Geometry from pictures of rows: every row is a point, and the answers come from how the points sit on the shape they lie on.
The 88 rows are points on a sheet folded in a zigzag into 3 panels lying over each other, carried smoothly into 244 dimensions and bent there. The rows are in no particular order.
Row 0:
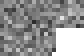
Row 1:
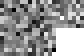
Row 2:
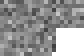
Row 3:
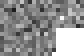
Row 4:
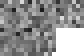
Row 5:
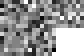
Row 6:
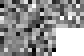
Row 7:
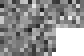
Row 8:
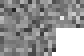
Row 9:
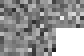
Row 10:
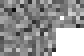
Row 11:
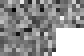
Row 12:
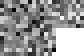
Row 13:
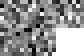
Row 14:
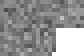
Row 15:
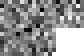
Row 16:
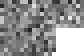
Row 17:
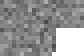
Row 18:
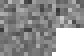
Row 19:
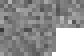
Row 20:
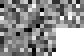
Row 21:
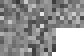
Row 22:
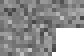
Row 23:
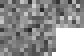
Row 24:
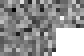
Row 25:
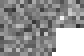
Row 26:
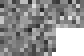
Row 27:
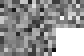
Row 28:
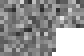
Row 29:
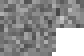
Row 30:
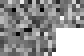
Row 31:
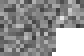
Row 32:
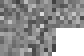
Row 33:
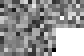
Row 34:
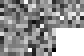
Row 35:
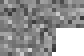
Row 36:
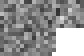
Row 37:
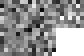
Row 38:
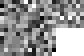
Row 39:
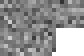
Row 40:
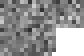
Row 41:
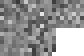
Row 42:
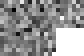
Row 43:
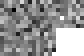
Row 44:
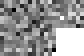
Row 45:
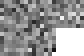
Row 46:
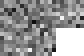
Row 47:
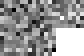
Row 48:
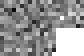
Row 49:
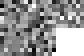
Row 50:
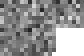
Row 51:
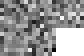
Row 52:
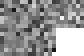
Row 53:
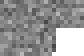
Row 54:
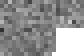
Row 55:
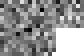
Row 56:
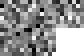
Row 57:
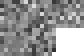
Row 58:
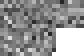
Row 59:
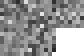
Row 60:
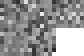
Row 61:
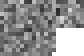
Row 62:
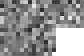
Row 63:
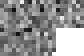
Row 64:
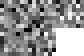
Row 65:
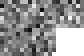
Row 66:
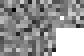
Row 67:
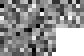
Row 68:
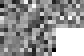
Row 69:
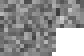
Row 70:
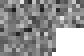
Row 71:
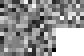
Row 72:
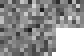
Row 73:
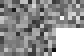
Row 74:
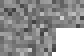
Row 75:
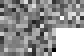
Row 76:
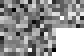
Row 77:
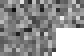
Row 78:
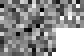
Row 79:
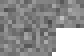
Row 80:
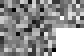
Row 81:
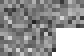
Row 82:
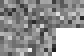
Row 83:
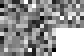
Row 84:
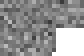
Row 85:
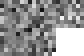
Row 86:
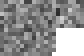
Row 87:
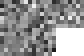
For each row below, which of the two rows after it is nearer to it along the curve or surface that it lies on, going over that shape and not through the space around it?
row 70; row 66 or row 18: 66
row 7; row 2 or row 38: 38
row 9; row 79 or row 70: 79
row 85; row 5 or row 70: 5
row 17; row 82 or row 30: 82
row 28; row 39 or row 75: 39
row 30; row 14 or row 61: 61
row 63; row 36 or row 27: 36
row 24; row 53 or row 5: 5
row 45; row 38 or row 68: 38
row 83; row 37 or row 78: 37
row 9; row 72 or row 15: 15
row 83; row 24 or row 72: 72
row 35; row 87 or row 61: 61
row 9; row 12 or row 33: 33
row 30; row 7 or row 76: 76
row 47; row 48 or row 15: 48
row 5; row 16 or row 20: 20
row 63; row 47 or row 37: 47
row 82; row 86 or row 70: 86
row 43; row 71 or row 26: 71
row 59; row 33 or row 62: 62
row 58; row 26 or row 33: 33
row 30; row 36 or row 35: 36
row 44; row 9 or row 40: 9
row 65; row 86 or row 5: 5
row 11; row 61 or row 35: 61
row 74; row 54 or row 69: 69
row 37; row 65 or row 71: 71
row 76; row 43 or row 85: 43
